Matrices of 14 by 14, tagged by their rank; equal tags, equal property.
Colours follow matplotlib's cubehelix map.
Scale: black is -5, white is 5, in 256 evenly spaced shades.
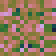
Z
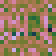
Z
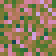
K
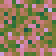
K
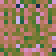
Z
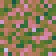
K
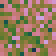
K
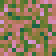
K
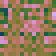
Z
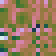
Z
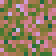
K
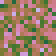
K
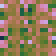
Z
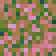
K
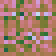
Z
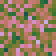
K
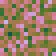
K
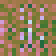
Z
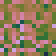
Z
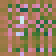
Z
